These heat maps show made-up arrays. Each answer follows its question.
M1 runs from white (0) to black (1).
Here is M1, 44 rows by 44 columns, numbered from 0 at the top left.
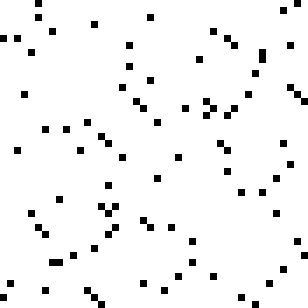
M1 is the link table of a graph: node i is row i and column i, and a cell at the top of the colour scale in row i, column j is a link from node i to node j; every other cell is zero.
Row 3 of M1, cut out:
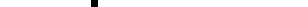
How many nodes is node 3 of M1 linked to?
1
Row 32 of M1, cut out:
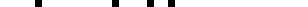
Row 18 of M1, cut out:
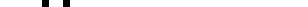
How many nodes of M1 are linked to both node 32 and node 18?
0
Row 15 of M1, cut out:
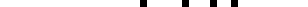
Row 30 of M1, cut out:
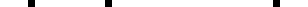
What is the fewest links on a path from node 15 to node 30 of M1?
1
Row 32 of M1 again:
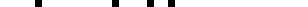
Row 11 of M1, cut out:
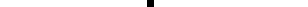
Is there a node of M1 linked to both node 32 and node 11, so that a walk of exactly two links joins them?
yes
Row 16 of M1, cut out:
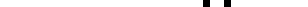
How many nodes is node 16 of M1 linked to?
2
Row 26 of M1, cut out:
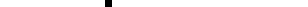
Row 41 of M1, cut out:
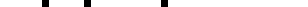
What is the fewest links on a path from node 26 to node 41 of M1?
4
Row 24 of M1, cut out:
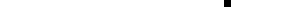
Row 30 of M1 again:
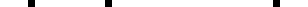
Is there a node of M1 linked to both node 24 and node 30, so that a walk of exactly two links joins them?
no
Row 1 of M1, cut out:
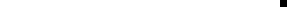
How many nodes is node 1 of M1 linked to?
1
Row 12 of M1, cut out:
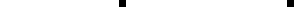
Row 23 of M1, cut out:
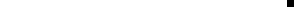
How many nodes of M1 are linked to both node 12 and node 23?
1
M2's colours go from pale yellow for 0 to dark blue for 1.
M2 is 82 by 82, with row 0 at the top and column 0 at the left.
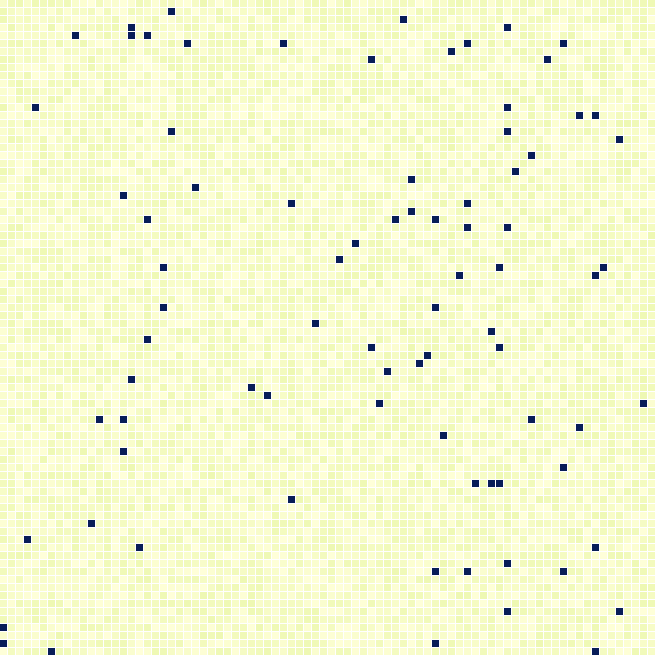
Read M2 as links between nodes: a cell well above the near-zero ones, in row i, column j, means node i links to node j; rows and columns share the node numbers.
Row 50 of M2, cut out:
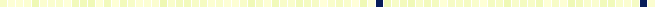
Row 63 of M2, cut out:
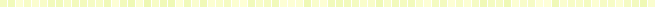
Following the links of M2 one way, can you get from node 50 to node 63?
yes
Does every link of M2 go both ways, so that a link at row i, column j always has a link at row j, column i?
no
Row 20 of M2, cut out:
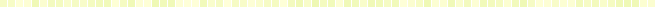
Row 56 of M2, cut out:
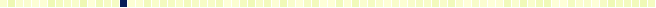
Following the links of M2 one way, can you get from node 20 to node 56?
no
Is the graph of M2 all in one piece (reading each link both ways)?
no
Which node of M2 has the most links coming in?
node 63
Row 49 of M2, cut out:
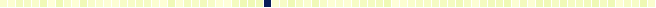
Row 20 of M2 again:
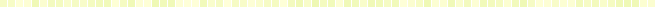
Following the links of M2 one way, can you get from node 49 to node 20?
yes
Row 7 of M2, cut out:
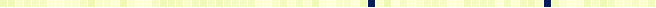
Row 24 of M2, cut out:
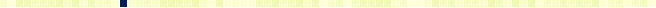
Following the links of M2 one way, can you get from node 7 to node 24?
no
